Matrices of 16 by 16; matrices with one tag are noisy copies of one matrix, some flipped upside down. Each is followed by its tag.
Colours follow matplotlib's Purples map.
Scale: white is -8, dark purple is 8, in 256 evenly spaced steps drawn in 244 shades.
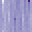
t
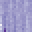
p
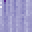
p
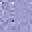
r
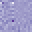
r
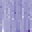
t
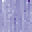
t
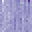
t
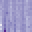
p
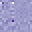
r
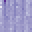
p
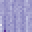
p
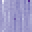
t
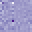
r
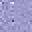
r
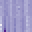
p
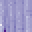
p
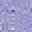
r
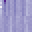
p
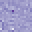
r
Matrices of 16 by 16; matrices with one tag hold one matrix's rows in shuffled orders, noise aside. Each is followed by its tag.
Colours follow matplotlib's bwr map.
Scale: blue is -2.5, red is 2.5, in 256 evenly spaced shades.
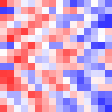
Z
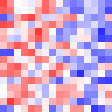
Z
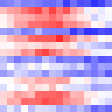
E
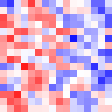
Z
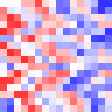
Z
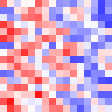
Z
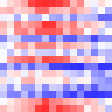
E
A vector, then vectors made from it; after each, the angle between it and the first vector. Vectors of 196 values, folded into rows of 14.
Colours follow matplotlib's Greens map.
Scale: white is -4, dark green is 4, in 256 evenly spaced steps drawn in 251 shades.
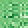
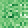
nearly parallel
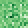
nearly parallel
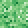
orthogonal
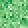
partly aligned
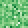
partly aligned
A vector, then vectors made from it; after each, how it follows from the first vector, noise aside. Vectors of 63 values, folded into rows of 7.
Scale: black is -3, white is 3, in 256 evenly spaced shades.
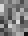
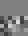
partly zeroed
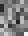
negated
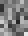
negated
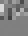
partly zeroed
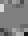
partly zeroed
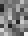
negated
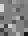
partly zeroed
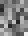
negated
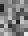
negated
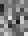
negated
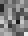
negated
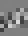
partly zeroed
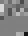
partly zeroed
